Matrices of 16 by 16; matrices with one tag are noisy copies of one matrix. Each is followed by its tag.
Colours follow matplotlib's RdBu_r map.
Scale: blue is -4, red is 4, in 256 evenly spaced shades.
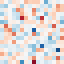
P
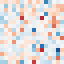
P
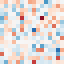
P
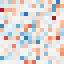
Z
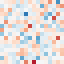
Z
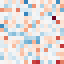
Z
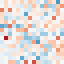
Z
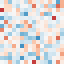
Z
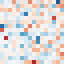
Z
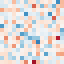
Z
